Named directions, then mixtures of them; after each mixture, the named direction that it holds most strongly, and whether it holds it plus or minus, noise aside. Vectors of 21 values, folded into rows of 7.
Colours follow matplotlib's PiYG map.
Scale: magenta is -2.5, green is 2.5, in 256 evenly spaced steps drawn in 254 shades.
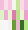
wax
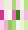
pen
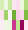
wax, minus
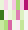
pen, minus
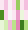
wax, plus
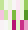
wax, minus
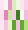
wax, plus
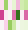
pen, plus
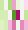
pen, minus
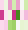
pen, plus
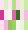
pen, plus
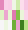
wax, plus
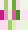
pen, plus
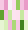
wax, plus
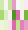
pen, minus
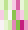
wax, minus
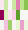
pen, plus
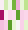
pen, plus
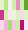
wax, minus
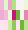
pen, plus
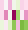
wax, plus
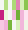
pen, plus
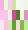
pen, plus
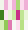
pen, minus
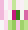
pen, plus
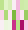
wax, minus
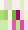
pen, minus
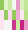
wax, minus
